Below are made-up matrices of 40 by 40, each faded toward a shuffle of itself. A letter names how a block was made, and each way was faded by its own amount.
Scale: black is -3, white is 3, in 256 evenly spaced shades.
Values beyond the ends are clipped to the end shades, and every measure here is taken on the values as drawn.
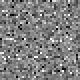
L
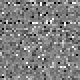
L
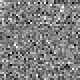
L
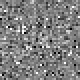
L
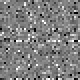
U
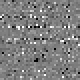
U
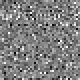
L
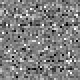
L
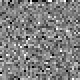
L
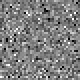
L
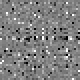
U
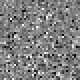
L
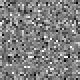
L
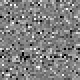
L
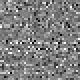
L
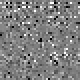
U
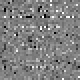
U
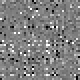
U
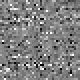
U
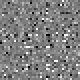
U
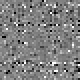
U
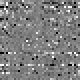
U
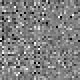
U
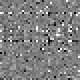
U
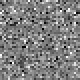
L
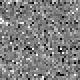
L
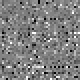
U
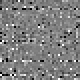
U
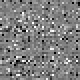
U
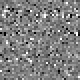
L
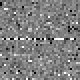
L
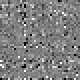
U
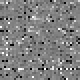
U
